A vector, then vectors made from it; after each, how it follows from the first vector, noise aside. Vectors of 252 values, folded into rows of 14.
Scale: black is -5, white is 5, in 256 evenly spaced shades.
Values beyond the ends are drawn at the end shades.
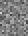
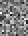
scaled up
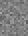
shrunk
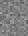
shrunk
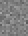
shrunk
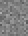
shrunk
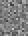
wrapped around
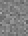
shrunk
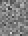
wrapped around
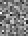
scaled up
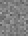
shrunk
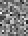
scaled up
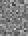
wrapped around
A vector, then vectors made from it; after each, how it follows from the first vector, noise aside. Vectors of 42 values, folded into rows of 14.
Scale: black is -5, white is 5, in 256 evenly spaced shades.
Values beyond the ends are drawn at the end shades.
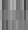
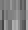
reversed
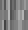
wrapped around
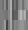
wrapped around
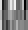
scaled up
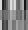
scaled up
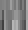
reversed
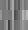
wrapped around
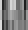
scaled up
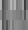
copied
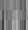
reversed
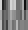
scaled up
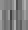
wrapped around
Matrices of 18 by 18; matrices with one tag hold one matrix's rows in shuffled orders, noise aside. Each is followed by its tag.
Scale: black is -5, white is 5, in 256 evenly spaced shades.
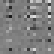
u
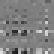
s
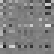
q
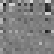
q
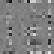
u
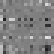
q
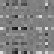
s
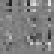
u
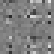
u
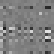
q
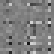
u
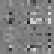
u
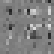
u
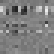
s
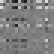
s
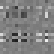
s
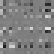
q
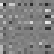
q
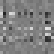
q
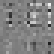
u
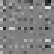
q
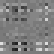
s
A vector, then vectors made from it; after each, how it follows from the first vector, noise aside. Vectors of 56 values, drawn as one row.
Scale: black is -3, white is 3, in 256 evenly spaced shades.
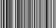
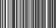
negated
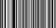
negated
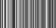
negated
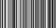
negated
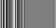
partly zeroed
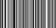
negated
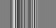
partly zeroed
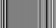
partly zeroed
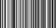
negated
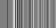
partly zeroed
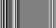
partly zeroed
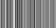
partly zeroed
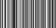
negated
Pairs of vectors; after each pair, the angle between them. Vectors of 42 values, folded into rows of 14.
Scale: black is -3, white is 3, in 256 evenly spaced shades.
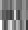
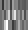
orthogonal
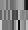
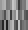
partly opposed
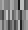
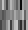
orthogonal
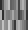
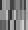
orthogonal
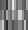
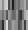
nearly opposite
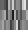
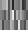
nearly opposite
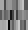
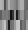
nearly parallel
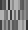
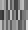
nearly opposite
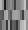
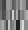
partly aligned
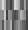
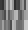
nearly opposite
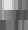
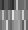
partly opposed
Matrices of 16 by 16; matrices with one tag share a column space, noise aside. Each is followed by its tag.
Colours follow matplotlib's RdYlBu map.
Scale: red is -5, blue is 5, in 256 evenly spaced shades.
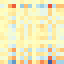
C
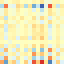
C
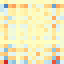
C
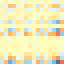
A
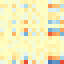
A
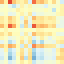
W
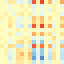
W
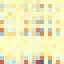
A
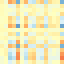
W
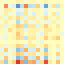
C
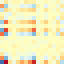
A
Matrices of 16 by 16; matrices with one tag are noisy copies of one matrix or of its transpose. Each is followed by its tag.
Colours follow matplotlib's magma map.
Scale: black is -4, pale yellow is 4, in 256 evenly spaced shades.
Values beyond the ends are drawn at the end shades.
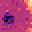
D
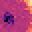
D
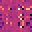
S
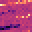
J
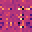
S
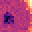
D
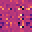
S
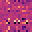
S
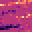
J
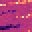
J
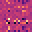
S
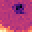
D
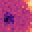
D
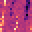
J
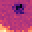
D
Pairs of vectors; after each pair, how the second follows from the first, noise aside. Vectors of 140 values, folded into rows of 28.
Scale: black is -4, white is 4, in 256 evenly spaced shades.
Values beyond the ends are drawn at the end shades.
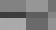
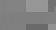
partly zeroed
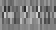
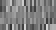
wrapped around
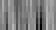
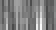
negated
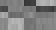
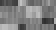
wrapped around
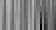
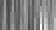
negated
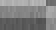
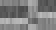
wrapped around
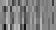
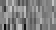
sign-scrambled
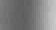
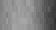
negated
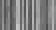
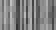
negated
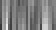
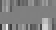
partly zeroed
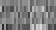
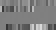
partly zeroed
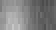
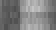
wrapped around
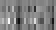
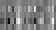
negated
